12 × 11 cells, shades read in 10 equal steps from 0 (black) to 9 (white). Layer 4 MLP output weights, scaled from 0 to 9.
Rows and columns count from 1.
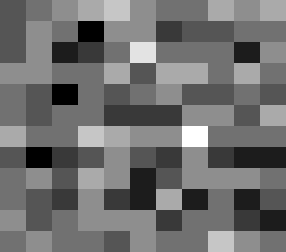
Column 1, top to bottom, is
3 3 3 5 4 4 6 3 4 4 5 4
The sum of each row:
55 38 41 53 36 40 58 27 46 32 40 49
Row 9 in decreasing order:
6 5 5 5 5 5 4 4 3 3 1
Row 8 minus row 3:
0 -5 1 1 1 -5 -2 1 -2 0 -4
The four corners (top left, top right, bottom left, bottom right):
3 6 4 4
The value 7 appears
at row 1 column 5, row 7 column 4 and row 12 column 9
